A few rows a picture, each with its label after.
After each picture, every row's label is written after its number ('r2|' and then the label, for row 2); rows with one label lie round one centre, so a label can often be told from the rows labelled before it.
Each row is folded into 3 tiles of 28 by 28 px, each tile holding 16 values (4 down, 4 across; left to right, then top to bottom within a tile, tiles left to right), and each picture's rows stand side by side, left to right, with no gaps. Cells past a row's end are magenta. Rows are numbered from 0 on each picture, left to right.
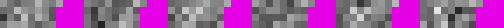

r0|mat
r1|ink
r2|mat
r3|ink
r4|mat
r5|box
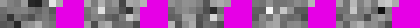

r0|ink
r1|box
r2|box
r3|mat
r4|box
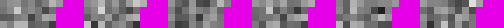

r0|box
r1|box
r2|ink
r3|box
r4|box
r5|ink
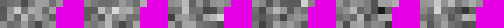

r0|mat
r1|mat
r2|box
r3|ink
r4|box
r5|box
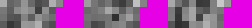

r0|ink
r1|ink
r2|ink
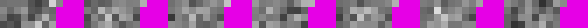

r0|ink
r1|mat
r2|mat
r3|box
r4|mat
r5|mat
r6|ink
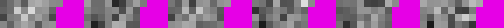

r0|mat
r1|ink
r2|mat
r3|ink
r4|ink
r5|box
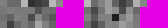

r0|ink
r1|ink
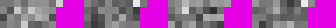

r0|mat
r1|ink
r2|box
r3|ink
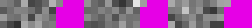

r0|ink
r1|ink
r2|box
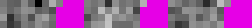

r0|ink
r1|mat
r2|ink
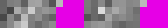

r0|mat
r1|mat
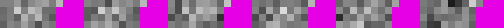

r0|mat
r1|mat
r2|mat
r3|mat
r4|mat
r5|ink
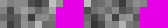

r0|ink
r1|ink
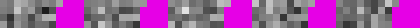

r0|box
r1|box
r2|box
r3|box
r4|ink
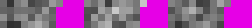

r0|ink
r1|mat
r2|ink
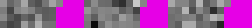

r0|ink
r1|ink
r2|box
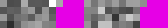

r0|ink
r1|box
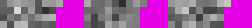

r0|box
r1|ink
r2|box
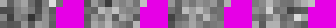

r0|ink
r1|mat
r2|mat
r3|box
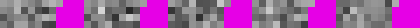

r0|box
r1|box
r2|ink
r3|box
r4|mat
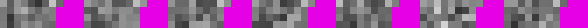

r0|ink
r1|ink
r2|ink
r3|ink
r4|ink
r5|box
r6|ink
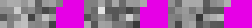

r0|box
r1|box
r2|box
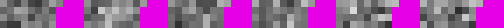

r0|ink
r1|mat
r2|ink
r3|ink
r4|box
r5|box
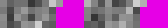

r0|ink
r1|ink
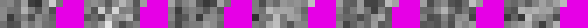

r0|ink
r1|mat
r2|ink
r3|mat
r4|ink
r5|ink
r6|mat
